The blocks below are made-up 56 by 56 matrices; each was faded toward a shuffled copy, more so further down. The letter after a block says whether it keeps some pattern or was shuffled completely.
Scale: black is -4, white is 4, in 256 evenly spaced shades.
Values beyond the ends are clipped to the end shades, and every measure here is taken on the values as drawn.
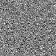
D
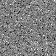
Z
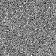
D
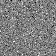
Z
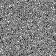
Z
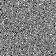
Z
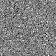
D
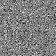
D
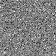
D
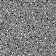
Z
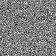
D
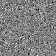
D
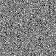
D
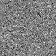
D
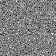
D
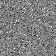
Z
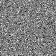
Z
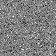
Z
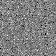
D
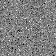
Z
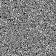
Z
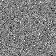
Z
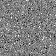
D
